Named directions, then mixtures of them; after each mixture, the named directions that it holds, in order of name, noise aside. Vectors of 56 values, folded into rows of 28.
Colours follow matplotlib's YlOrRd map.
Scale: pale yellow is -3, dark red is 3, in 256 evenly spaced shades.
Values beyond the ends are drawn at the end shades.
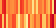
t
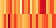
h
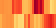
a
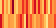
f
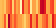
h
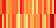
t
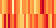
f, h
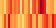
a, h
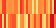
t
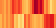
a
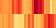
a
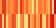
t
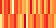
f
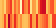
h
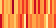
f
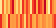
f, h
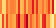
t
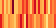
f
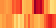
a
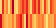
f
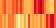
a, t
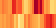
a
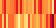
a, t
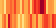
a, h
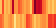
a, f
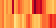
a, f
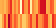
h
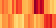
a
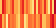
f, t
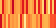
f, t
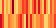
f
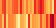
a, t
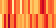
f, h
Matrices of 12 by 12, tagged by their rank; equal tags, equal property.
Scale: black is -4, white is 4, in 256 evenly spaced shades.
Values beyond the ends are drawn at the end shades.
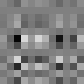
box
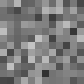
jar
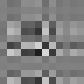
box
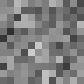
jar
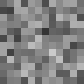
jar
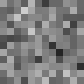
jar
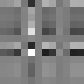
box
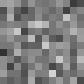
jar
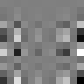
box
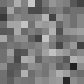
jar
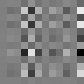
box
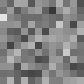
jar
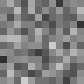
jar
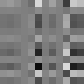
box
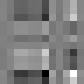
box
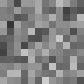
jar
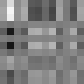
box
